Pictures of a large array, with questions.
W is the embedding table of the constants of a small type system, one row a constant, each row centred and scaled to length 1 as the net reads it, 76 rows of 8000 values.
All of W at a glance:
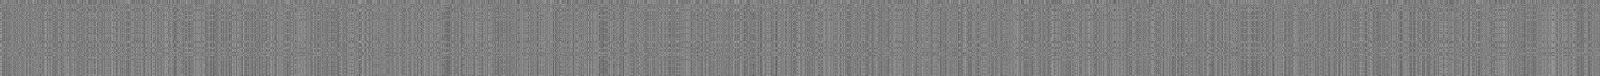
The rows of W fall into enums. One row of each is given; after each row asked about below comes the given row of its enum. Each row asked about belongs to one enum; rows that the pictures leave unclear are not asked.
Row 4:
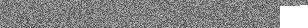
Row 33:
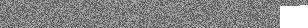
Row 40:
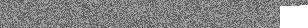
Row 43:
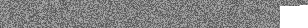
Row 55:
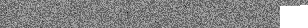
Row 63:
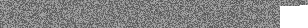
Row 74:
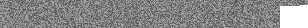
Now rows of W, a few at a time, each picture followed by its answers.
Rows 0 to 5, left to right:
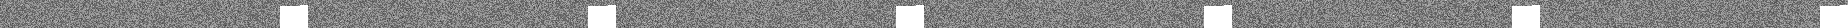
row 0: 33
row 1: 33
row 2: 33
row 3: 33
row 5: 74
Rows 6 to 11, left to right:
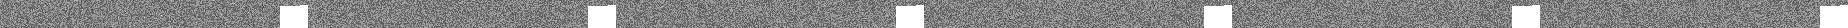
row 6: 4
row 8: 40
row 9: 33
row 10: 33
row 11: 40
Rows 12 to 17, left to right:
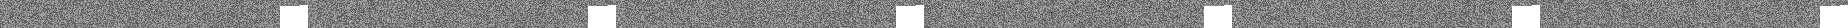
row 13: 43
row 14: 74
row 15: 55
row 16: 74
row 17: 40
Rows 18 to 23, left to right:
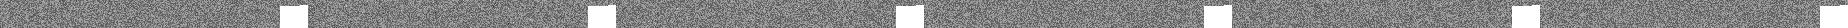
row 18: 43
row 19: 55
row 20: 33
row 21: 63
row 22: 40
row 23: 63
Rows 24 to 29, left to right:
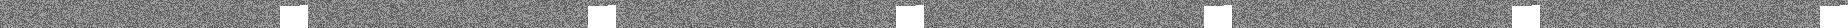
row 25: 40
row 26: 74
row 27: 33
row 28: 63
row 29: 63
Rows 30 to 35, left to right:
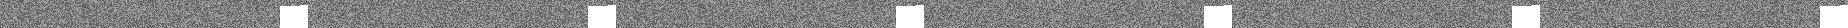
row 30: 40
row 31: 63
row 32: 40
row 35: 74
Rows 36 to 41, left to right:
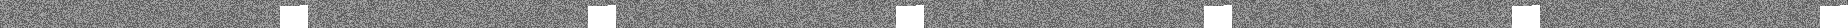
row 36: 63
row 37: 43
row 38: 40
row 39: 43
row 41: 33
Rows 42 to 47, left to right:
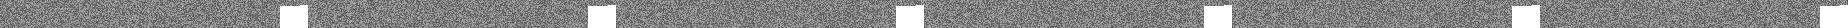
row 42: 33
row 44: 63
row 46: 63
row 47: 33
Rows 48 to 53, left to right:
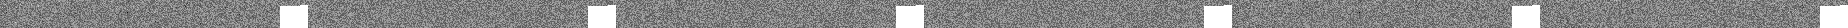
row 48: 55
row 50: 43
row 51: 63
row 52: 55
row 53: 4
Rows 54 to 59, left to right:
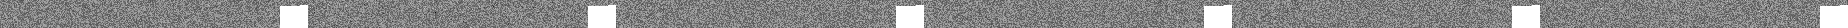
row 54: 40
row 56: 63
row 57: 74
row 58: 43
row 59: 33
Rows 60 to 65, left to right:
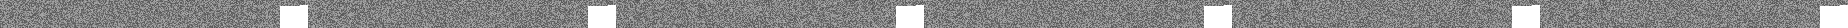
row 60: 63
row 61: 63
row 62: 40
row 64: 43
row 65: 43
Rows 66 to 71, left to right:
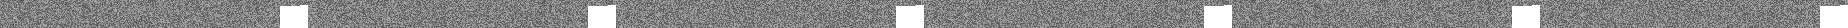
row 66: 40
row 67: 74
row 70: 40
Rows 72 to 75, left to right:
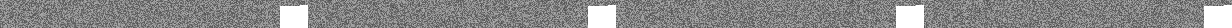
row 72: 63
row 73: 40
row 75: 43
